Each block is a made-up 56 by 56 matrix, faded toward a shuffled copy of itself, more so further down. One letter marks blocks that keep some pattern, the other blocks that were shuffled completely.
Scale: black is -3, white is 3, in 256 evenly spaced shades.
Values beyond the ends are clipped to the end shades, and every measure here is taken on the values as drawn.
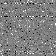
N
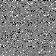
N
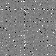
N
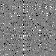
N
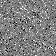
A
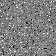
A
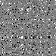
N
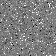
A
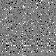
N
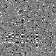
N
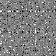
N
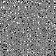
N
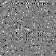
N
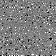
N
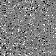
N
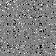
N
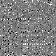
N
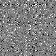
N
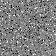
A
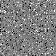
N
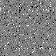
N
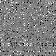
N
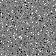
A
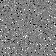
A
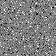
A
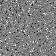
A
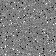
A
